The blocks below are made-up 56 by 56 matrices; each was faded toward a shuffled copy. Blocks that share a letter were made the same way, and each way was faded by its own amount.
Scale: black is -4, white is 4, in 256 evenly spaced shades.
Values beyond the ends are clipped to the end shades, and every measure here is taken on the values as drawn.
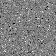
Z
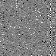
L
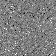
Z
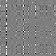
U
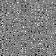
L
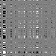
U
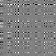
U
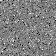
Z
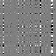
U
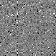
L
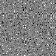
L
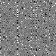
L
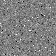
Z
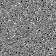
Z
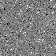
Z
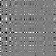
U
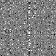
L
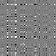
U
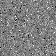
Z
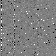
L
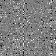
L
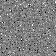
Z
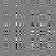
U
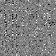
L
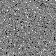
Z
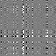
U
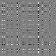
U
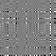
U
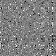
L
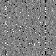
L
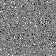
Z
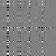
U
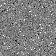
Z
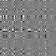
U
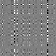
U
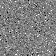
Z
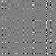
U
